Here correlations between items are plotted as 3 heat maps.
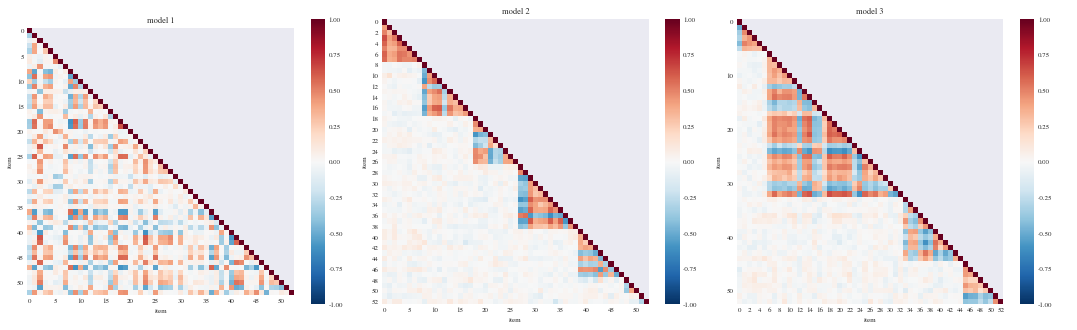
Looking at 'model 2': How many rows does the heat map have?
53
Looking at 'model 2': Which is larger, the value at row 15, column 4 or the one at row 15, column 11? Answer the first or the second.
the second
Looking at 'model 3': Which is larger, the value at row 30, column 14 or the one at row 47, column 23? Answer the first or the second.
the second
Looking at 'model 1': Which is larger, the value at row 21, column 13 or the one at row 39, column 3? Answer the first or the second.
the first
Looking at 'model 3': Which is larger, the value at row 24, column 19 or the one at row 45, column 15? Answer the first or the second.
the second
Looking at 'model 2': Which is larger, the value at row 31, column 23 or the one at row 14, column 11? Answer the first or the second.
the second
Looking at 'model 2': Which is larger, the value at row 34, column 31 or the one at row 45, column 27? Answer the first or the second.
the first
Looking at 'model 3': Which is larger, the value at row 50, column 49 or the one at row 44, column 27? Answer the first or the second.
the first
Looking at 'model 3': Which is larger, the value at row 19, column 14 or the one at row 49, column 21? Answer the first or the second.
the first
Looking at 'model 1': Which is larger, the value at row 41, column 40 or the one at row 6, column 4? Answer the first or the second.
the second
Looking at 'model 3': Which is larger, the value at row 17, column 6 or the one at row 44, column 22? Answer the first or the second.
the first
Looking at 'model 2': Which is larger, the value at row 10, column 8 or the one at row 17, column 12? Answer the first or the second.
the second
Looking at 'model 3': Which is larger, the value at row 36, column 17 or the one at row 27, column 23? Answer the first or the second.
the first
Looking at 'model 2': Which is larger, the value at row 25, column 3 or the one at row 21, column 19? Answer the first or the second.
the first
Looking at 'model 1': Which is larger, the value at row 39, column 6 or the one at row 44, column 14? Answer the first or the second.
the second
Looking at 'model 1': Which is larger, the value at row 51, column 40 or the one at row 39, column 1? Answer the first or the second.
the first
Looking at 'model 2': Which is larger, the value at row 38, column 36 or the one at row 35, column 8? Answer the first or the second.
the second
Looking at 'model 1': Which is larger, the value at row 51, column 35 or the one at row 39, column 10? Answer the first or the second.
the second
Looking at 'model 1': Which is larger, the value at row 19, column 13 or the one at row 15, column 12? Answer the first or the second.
the first
